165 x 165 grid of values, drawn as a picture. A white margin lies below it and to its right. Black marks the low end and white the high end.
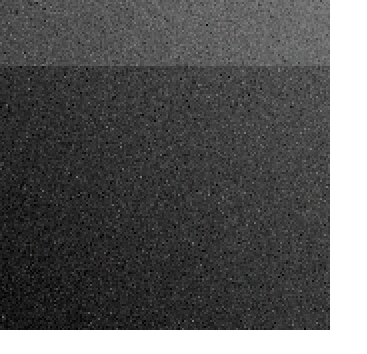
The top right is the ninth with the highest average. Values rise toward the top right. The ninth with the lowest average is the bottom left. A horizontal seam about 20% of the way down splits the table, and the top part is higher.
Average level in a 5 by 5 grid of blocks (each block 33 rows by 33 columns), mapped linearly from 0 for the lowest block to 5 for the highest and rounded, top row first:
34455 | 12233 | 11223 | 01122 | 00112
